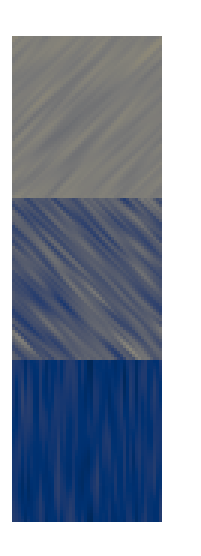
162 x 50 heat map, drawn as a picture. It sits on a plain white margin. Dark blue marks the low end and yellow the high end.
The table splits into 3 rows of 1 panel. Panel 1,1: middling, slanting up to the right, faint in contrast. Panel 2,1: low, slanting down to the right. Panel 3,1: very low, streaked downward, faint in contrast.
